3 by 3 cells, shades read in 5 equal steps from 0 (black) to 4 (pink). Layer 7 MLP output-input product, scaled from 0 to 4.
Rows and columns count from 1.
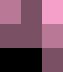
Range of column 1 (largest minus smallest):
3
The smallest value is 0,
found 2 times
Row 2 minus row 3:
2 2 1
